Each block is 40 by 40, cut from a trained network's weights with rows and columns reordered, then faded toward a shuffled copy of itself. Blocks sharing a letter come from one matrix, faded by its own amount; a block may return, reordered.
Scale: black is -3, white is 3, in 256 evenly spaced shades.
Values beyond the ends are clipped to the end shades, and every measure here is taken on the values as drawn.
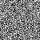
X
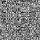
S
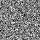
X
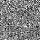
S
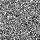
X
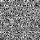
S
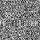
S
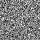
X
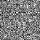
S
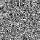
S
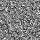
X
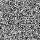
X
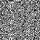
S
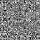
S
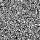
X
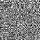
S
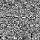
S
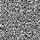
S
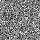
X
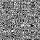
S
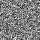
X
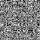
S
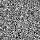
X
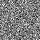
X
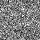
X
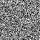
X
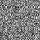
S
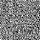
S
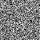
X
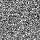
X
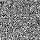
X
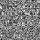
S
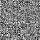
S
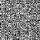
S
